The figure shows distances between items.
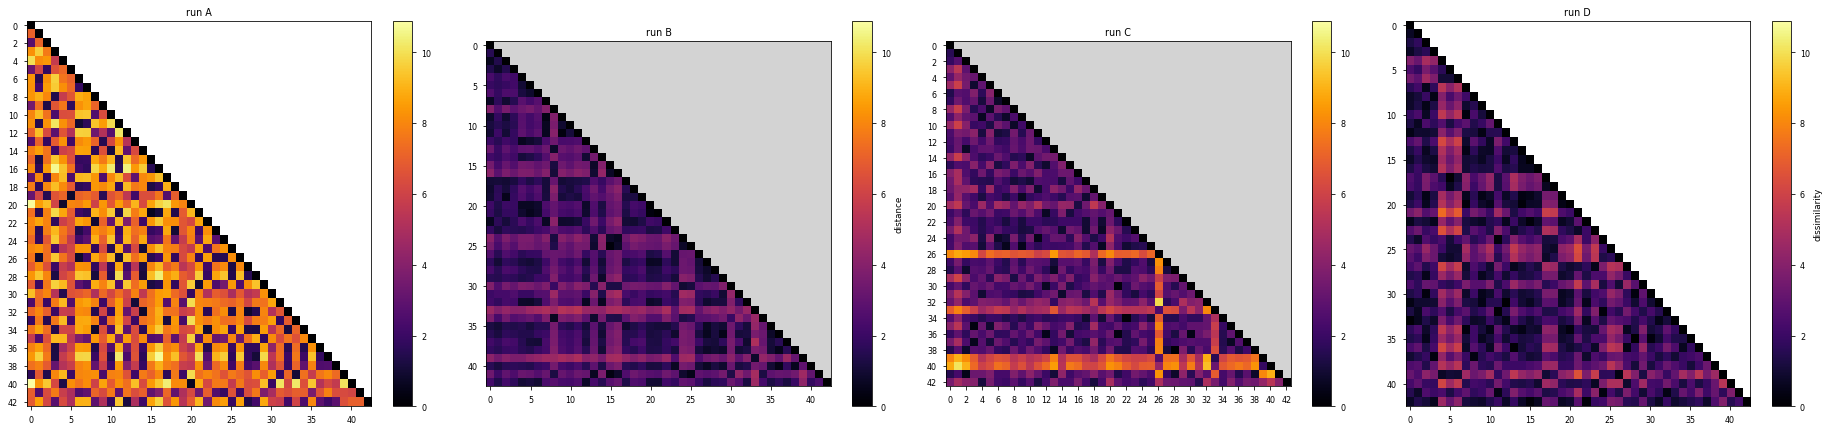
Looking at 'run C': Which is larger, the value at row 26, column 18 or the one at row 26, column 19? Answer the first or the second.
the second
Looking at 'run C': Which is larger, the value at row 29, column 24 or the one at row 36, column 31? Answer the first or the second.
the first
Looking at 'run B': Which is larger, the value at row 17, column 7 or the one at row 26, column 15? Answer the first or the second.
the second
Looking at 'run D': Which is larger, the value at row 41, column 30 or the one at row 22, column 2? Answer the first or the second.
the first
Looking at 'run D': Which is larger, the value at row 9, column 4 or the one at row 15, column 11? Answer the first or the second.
the first
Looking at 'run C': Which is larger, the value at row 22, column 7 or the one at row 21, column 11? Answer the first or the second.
the second
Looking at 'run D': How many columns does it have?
43
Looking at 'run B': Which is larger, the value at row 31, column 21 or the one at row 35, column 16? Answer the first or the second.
the second
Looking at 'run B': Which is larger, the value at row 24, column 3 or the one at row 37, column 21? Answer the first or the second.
the first
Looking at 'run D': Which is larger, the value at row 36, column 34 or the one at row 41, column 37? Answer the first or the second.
the second
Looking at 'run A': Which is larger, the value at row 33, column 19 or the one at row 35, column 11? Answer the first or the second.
the second
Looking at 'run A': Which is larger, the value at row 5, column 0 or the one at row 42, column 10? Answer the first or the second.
the first
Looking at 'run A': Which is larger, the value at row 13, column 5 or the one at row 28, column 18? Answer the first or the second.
the second
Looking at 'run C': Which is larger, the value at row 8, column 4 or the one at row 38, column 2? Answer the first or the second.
the first
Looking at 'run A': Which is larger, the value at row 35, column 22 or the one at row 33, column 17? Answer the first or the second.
the first
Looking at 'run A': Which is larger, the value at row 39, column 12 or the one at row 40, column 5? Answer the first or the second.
the second
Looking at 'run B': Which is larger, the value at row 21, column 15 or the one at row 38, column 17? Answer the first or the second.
the first
